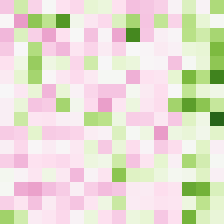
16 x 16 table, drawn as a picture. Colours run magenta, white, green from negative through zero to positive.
Odd rows or columns: none. Roughest part: top left. Ninth with the lowest average: bottom left. Seam: vertical, 80% of the way across, the right part higher. Stripes: none.
